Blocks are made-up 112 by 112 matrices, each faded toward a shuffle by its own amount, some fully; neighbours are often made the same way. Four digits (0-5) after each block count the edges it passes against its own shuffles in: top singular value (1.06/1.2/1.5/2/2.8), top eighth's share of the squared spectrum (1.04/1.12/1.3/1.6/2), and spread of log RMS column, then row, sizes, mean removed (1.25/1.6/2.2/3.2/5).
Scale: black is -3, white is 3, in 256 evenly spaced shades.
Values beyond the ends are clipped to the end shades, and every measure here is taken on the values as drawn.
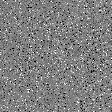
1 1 1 1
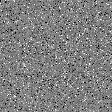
2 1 0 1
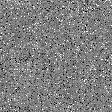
2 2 0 0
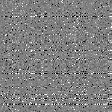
5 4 2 3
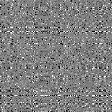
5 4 2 3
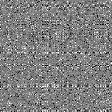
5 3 2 3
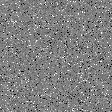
2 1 0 1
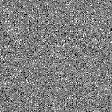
4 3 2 1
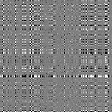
5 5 4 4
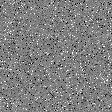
0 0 0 0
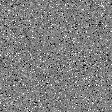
1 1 0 1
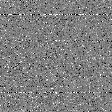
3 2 1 2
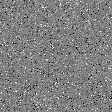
0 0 0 0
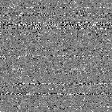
2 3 2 4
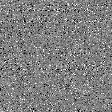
1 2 1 2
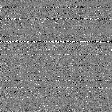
3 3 2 4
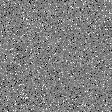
0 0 0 0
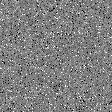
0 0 0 0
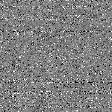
1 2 1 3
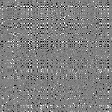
5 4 3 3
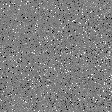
3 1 0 0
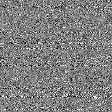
1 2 0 4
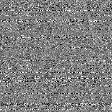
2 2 0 4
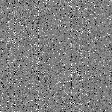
3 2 2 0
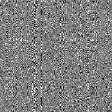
4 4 4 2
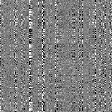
5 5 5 2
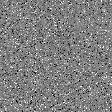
2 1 1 0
